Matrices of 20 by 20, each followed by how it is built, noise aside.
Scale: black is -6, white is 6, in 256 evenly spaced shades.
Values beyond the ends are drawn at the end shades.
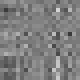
low rank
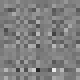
low rank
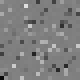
sparse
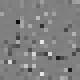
sparse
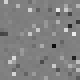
sparse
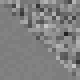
upper triangular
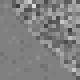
upper triangular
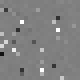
sparse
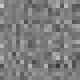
low rank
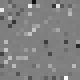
sparse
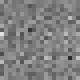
low rank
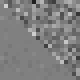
upper triangular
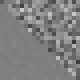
upper triangular
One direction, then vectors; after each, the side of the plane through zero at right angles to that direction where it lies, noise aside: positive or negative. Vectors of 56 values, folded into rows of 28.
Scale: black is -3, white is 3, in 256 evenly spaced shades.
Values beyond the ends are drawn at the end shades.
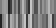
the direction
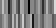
positive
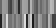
positive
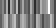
positive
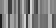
positive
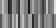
positive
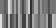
negative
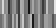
positive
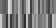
negative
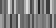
negative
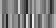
negative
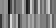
positive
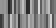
positive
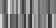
negative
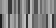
positive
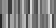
positive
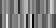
positive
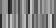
positive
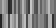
positive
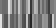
negative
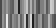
positive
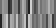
positive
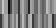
positive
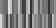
negative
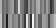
negative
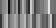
positive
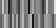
positive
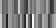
negative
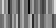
positive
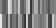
negative
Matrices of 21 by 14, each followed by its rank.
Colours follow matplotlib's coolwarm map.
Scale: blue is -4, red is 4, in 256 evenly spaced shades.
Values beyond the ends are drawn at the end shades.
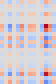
one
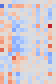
three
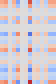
one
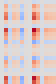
one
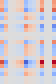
one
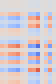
one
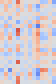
three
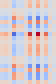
one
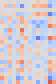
three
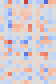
three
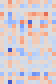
three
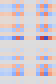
one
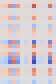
one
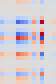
one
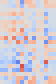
three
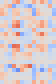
three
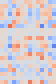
three
